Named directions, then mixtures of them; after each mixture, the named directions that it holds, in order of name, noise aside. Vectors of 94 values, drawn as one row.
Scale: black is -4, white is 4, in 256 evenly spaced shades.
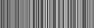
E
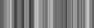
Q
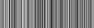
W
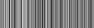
W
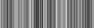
E, Q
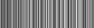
E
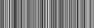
E, Q, W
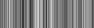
E, Q, W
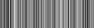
E, Q, W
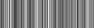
E, Q, W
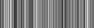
Q, W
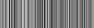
W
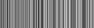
E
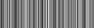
E, Q, W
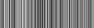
W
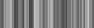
Q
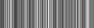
E, Q, W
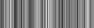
E, Q, W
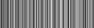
E, W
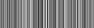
E, W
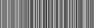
E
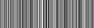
E, W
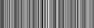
E, Q, W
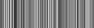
E, Q, W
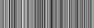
W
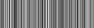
E, Q, W
